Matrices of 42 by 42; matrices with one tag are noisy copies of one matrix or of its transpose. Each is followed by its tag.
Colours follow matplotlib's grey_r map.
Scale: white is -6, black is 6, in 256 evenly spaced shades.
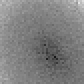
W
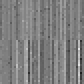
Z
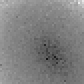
W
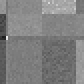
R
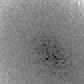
W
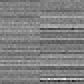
Z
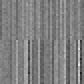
Z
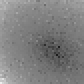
W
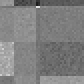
R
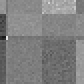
R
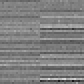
Z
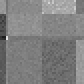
R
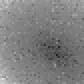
W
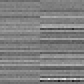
Z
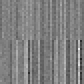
Z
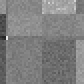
R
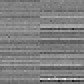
Z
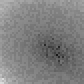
W
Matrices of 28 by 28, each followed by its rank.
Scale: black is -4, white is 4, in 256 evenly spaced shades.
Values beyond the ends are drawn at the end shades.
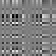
one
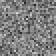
full rank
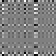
one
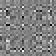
three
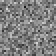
full rank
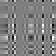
one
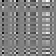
one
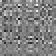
three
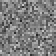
full rank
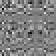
three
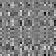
three
